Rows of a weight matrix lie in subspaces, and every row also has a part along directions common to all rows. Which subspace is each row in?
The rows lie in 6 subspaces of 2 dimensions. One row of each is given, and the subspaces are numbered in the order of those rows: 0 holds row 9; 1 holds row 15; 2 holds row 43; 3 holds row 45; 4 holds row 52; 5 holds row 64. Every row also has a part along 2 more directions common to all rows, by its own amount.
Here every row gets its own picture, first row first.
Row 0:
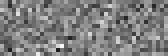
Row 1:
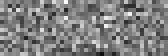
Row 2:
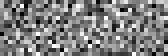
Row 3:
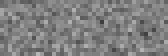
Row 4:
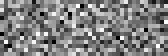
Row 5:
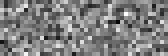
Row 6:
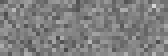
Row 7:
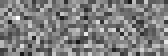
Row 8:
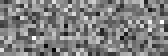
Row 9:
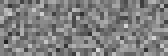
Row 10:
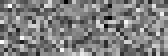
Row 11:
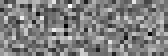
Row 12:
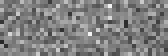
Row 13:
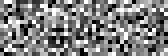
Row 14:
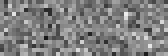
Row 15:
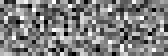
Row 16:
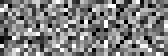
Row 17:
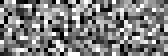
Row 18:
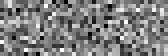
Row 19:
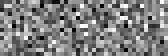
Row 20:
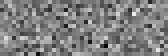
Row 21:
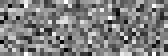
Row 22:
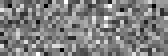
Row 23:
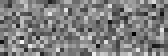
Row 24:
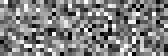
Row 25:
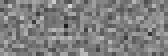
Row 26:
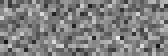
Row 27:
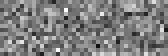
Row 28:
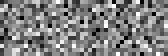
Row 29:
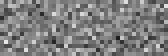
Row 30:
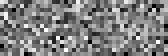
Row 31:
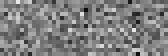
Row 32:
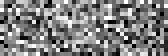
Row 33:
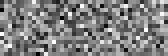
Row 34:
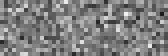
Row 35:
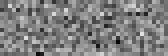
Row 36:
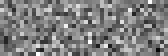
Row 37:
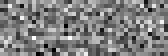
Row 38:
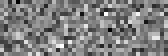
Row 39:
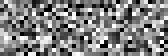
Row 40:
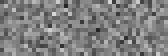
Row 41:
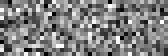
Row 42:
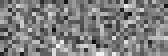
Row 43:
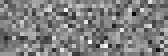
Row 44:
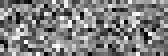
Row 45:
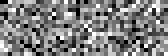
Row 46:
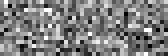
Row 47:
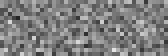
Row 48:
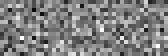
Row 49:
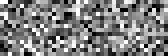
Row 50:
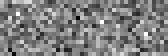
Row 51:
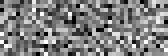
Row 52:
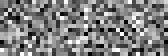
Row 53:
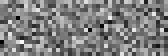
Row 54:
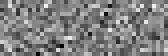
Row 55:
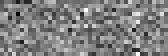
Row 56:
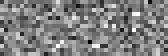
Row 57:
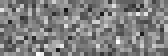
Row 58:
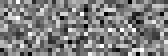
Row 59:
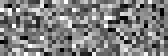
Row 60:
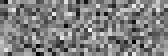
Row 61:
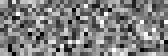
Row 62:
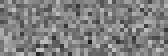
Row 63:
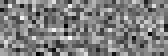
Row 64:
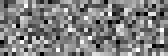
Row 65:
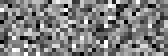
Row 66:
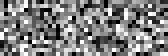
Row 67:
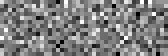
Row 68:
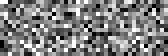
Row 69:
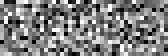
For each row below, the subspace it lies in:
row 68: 3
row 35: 5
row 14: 5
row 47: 4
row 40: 2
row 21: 3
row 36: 2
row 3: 4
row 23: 5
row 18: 1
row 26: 0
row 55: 4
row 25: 1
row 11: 1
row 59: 0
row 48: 0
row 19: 0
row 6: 3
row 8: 1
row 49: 3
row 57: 5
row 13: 1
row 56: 2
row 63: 1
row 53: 3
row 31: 4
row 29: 0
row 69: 1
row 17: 1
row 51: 0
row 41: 1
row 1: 5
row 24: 3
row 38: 4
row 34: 5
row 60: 3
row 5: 5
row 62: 2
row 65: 2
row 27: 5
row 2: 3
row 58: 4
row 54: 4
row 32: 0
